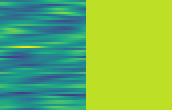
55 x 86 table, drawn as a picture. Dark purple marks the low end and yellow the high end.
The table splits into one row of 2 panels. Panel 1,1: middling, streaked across, strong in contrast. Panel 1,2: very high, flat.
